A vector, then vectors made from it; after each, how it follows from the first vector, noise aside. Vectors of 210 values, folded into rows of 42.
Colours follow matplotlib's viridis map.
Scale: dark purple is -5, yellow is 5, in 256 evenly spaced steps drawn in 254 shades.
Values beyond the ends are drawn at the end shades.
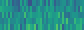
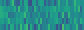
sign-scrambled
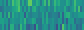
negated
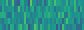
sign-scrambled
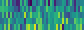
scaled up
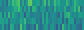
negated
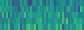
copied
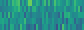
negated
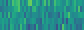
negated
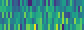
scaled up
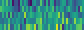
scaled up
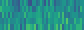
copied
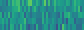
negated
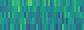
negated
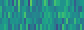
sign-scrambled
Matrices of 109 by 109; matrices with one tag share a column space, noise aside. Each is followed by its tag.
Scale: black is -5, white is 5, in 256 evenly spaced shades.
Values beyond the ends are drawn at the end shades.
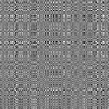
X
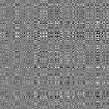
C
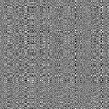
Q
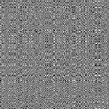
Q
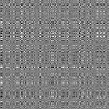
C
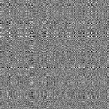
C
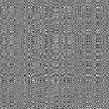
Q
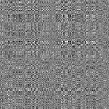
X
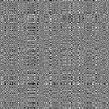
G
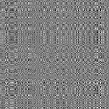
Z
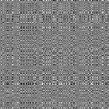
G
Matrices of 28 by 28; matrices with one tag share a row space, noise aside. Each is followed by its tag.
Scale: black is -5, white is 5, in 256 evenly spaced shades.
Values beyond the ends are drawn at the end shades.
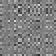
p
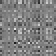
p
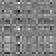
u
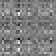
u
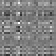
u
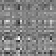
u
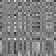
p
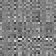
p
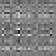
u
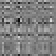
u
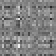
u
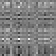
u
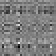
u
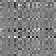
p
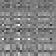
u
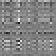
u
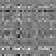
u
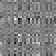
p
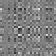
p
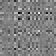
p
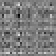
u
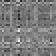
u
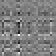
u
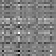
u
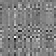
p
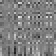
p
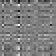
u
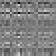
u
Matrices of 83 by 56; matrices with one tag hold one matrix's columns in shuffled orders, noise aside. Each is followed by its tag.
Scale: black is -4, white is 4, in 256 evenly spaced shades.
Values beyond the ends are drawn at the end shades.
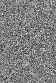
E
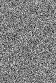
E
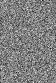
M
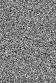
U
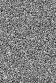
U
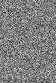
U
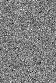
M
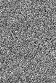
U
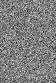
U
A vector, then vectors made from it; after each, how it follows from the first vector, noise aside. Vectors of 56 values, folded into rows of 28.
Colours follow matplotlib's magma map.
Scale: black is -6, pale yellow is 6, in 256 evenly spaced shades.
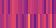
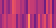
copied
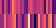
scaled up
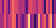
scaled up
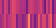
copied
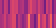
copied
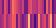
scaled up
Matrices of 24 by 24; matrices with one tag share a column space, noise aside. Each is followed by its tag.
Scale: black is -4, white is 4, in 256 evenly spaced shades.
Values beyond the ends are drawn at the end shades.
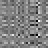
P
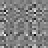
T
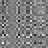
P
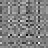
P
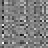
P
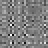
P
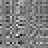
P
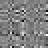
T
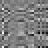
T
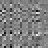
T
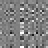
T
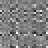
T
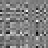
T
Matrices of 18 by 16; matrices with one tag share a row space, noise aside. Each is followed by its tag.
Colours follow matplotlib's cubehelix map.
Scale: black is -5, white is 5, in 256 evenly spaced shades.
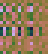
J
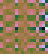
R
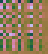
J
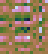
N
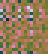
J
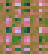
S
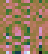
S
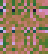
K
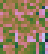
R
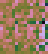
R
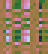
S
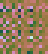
J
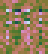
S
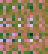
J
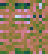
N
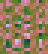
S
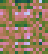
N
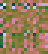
K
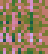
J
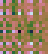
J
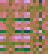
N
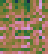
N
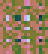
S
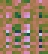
S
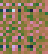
J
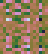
S
